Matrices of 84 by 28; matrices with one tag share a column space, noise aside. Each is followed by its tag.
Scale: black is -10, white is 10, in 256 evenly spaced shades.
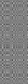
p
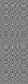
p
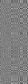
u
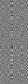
p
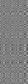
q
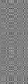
u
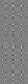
p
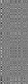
u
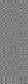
u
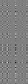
q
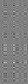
q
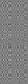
p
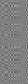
p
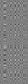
p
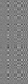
p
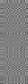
u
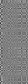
u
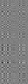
q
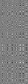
q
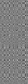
p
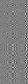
q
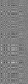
q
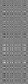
q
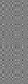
p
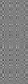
p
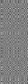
u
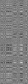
q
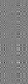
q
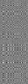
q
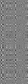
p
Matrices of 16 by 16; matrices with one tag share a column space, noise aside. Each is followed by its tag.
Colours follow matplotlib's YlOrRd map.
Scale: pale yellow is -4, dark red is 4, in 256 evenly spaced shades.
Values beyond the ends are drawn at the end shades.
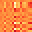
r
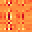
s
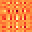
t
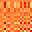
r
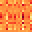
s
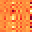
t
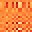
r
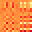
r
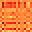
r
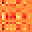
s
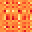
t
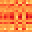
s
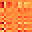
r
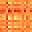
t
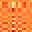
r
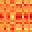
s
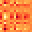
s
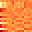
r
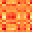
s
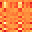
r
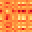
t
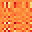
r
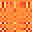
r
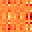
s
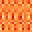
s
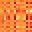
t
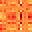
s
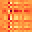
t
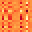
t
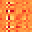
t
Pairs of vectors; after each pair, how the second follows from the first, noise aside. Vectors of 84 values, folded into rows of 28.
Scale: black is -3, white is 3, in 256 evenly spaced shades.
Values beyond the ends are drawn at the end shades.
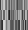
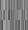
shrunk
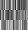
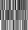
copied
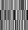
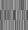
shrunk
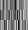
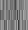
shrunk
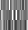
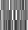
copied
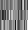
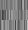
shrunk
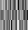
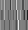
partly zeroed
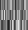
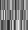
copied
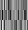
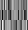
copied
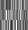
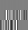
partly zeroed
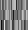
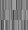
shrunk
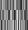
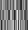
copied
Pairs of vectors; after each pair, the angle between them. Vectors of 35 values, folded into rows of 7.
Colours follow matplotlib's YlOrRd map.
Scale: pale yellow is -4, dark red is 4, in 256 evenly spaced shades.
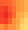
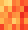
partly opposed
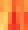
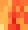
nearly parallel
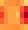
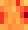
nearly parallel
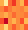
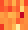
orthogonal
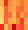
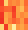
nearly opposite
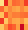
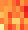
partly aligned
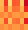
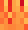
nearly opposite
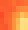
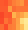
nearly parallel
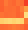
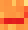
nearly opposite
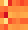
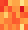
partly opposed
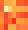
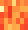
orthogonal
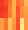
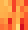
nearly opposite
